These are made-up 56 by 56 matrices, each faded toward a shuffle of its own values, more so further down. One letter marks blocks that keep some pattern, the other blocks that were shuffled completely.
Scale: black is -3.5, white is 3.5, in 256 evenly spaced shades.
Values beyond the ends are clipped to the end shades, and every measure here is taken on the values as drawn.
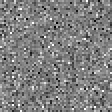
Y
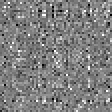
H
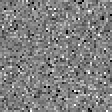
Y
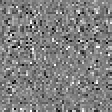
H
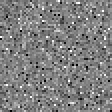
Y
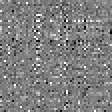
H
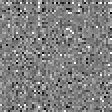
H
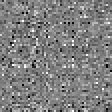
H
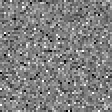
Y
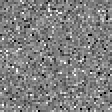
Y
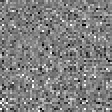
H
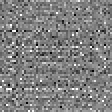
H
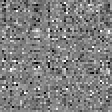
H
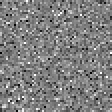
Y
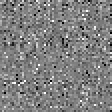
H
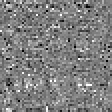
H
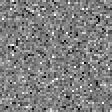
Y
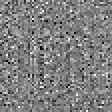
H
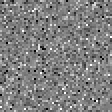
Y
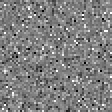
Y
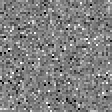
Y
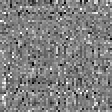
H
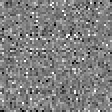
H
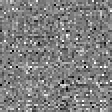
H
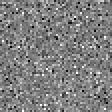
Y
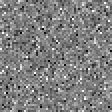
Y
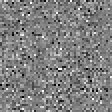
H
